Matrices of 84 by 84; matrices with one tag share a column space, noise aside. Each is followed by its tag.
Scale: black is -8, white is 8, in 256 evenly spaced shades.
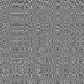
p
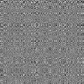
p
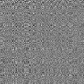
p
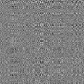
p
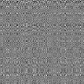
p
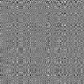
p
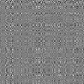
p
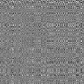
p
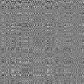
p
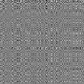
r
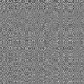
r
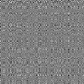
p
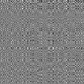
r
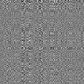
r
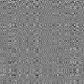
p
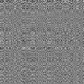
r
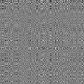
r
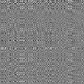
r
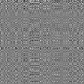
r
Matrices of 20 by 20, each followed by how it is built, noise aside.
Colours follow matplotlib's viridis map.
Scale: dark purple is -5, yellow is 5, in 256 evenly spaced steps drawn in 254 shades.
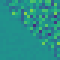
upper triangular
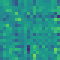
low rank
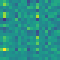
low rank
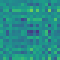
low rank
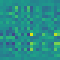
low rank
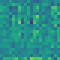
low rank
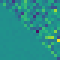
upper triangular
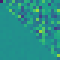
upper triangular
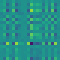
low rank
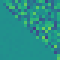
upper triangular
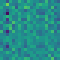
low rank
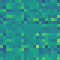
low rank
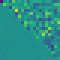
upper triangular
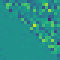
upper triangular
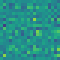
low rank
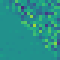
upper triangular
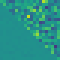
upper triangular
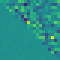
upper triangular
